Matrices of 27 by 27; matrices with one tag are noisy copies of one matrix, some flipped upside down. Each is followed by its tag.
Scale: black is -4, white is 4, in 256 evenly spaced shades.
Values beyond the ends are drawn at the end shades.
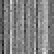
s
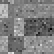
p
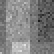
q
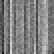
s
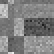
p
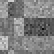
p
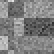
p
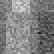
q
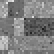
p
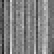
s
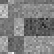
p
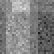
q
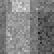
q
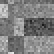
p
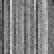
s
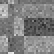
p
